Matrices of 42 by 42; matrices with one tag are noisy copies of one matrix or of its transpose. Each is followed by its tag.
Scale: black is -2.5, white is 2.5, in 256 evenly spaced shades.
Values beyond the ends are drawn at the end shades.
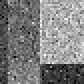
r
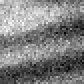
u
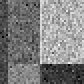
r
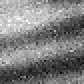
u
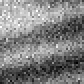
u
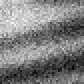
u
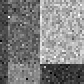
r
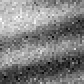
u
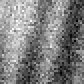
u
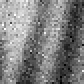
u
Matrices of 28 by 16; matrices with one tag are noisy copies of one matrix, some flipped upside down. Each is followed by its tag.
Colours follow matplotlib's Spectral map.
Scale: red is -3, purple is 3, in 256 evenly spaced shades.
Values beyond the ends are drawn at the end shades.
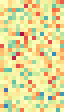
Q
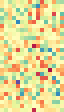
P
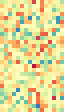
P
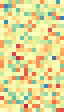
Q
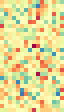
P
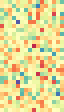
P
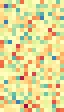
Q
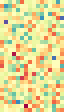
Q
